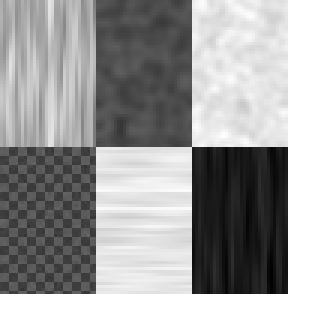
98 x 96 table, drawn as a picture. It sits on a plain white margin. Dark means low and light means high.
The table splits into 2 rows of 3 panels. Panel 1,1: high, streaked downward. Panel 1,2: low, blotchy, faint in contrast. Panel 1,3: very high, blotchy, faint in contrast. Panel 2,1: low, checkered. Panel 2,2: very high, streaked across, faint in contrast. Panel 2,3: very low, streaked downward, faint in contrast.
